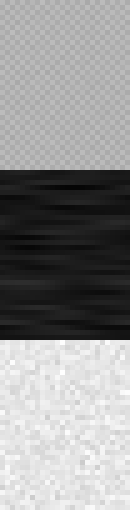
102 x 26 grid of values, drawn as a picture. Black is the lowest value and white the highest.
The table splits into 3 rows of 1 panel. Panel 1,1: high, checkered, faint in contrast. Panel 2,1: very low, streaked across, faint in contrast. Panel 3,1: very high, fine-grained, faint in contrast.
